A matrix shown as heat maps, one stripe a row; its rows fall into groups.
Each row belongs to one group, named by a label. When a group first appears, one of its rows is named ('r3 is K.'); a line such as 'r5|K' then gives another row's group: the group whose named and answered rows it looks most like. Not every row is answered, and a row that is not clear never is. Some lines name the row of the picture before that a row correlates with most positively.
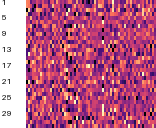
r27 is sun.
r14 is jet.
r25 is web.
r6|sun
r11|sun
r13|jet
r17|jet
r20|sun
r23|sun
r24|jet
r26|jet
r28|sun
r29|sun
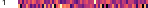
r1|sun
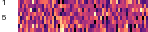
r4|sun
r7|jet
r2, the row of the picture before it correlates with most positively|2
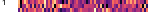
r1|web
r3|sun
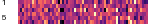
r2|sun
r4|sun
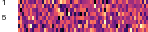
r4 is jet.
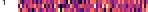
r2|sun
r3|web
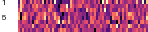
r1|sun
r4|web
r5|web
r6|web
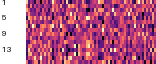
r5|jet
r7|web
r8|sun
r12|jet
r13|sun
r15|jet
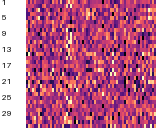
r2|web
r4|jet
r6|web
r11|jet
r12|web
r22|jet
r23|web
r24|sun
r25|web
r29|web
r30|jet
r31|jet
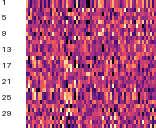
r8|sun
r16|jet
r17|jet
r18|web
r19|jet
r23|web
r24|jet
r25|jet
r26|web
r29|web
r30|sun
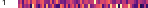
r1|sun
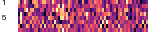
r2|web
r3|jet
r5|jet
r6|sun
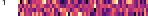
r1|web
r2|sun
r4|jet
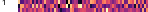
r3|sun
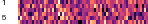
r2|sun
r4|web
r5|jet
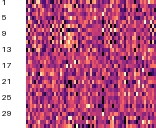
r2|jet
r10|jet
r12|jet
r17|web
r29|sun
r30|jet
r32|jet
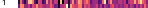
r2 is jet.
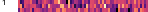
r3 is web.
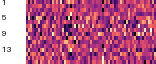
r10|jet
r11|jet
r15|sun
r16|sun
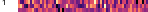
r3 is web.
